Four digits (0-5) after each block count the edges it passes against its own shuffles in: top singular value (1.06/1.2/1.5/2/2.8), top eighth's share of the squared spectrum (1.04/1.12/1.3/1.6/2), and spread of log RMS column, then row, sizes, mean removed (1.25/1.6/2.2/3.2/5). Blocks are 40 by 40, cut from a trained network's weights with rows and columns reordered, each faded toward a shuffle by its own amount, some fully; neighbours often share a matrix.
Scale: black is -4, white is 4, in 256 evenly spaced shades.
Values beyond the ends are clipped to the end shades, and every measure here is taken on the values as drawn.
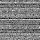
4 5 0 3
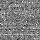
2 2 0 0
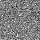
0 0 0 0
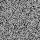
0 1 0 0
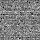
2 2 0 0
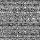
3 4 2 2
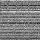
5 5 0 4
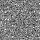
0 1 0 0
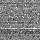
3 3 0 2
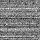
4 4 0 3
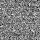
1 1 0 0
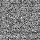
1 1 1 0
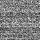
3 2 0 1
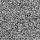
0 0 0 0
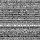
4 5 0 3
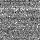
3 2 0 1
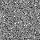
0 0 0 0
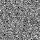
1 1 0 0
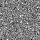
0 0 0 0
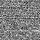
2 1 0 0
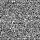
1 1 0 0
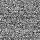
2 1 0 0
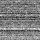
4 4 0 3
